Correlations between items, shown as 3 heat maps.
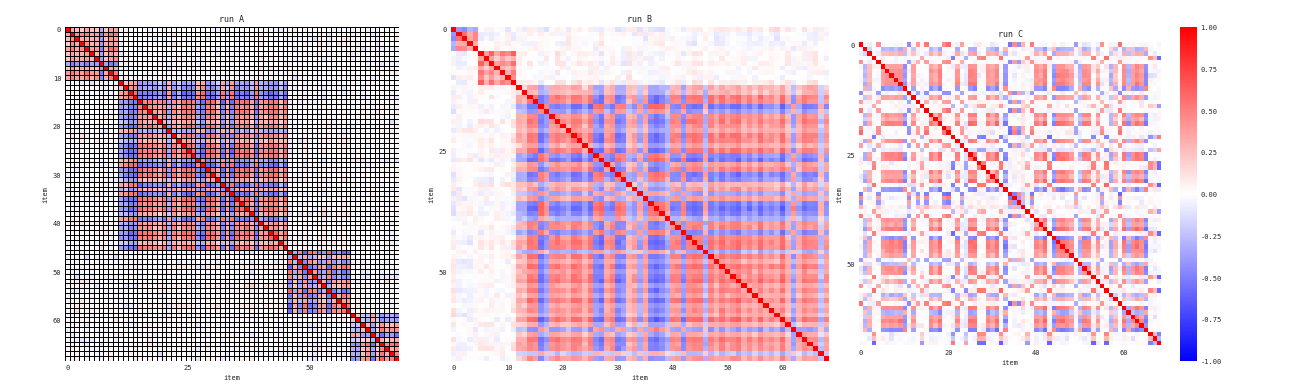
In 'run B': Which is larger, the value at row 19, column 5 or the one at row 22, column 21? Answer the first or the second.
the second
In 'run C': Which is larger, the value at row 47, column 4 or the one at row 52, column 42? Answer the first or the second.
the second
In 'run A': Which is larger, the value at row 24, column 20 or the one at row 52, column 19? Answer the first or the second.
the first
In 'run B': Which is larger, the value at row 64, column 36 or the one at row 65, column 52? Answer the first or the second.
the second
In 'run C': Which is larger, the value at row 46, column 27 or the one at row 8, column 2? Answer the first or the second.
the second
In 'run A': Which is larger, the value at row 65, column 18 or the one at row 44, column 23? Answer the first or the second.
the second
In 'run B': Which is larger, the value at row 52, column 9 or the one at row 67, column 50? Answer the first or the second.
the first
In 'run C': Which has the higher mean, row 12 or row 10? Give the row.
12
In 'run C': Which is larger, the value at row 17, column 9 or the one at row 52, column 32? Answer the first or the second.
the first
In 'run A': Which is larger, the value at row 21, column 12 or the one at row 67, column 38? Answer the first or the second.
the first
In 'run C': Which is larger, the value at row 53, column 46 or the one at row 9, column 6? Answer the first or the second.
the second
